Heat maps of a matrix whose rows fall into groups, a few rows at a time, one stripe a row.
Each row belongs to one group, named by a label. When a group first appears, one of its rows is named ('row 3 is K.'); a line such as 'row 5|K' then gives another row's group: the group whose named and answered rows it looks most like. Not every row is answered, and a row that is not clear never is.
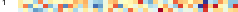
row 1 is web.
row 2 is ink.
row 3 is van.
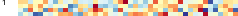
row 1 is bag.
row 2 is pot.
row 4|van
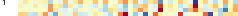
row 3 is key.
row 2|key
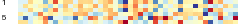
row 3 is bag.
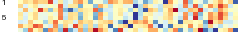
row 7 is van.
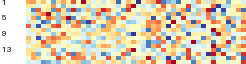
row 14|ink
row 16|van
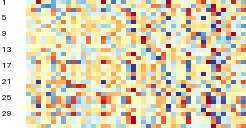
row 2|van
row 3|ink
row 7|web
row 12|key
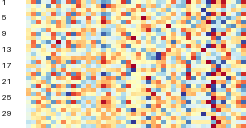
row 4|ink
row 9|ink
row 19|ink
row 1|ink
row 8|web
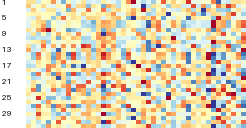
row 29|pot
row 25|pot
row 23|ink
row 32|web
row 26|web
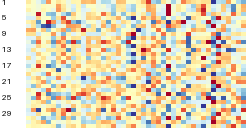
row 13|key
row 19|web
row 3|key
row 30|van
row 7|van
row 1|web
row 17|pot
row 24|pot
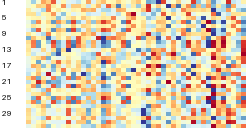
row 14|van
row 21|pot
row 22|ink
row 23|web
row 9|web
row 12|ink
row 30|web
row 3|web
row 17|van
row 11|ink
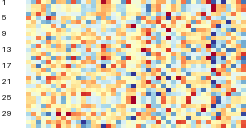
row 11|web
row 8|key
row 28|key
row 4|pot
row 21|web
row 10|pot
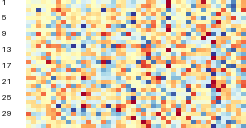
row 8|key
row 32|web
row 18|ink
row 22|ink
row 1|key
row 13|key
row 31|key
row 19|web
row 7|pot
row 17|key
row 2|key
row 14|web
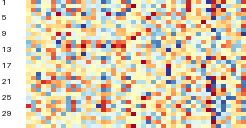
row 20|ink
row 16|key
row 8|web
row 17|key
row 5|web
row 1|ink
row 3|ink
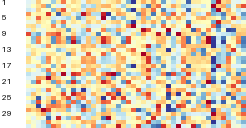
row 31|web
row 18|web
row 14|key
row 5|pot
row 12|web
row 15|web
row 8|key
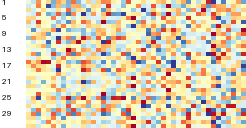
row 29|ink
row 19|key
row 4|pot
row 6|pot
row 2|pot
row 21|van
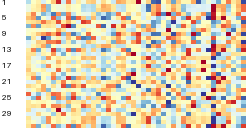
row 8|key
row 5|ink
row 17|web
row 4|van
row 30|web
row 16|key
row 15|web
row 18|key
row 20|ink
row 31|web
